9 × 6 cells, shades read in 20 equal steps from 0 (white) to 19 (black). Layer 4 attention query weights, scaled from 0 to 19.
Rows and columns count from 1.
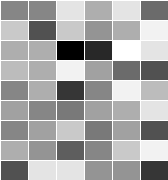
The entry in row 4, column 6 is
13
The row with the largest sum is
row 7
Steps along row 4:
up down up up up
